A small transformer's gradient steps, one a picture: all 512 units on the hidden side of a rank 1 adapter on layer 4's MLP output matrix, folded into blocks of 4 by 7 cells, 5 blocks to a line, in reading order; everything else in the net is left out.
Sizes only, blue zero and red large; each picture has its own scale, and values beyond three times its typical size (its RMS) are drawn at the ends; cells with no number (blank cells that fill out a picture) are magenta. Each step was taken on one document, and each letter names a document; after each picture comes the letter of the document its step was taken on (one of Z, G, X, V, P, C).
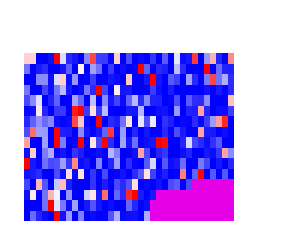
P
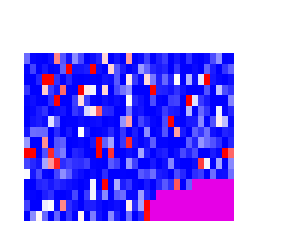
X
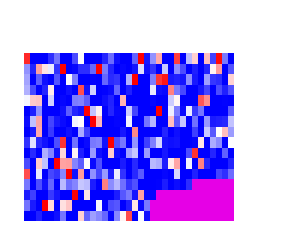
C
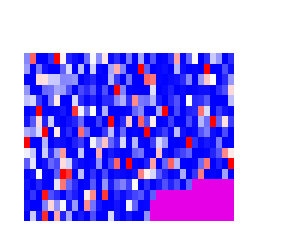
P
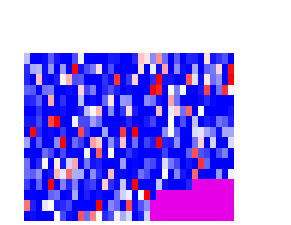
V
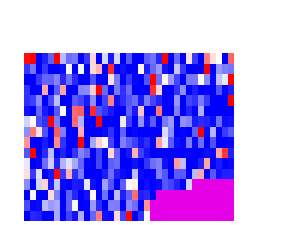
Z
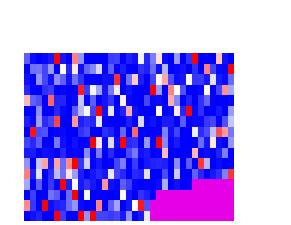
V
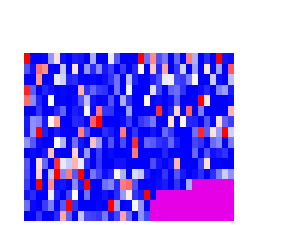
C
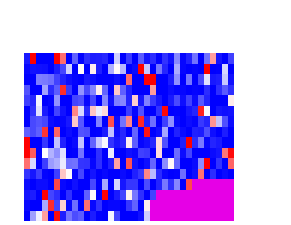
X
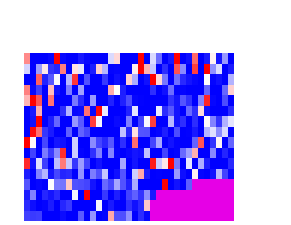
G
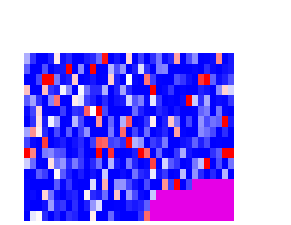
X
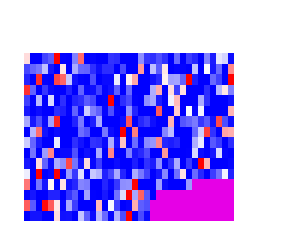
C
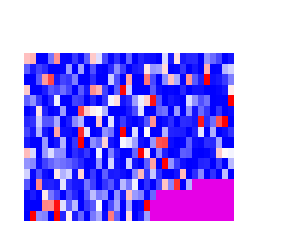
P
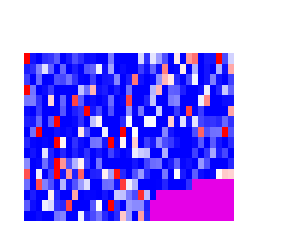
C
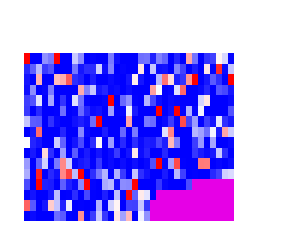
C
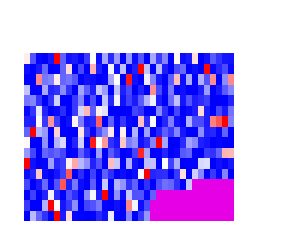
X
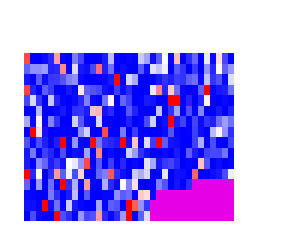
V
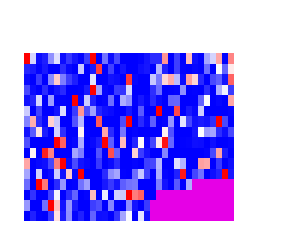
Z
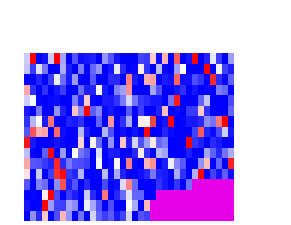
Z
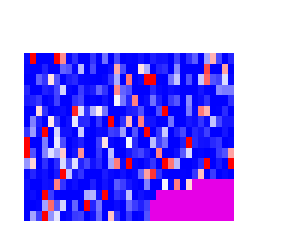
P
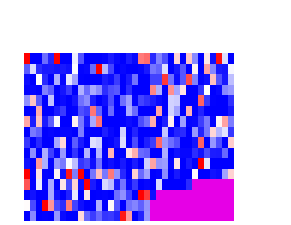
V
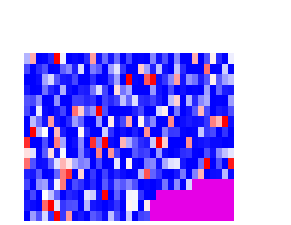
P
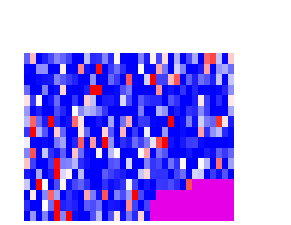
Z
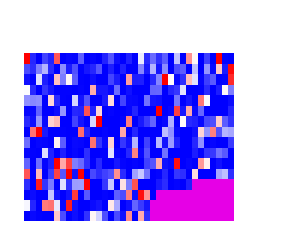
V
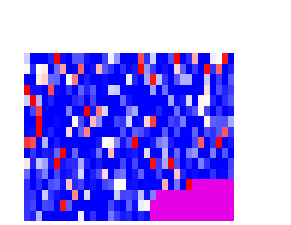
G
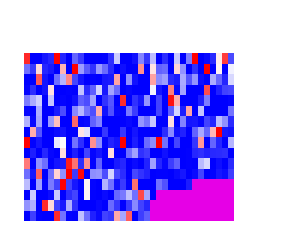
C
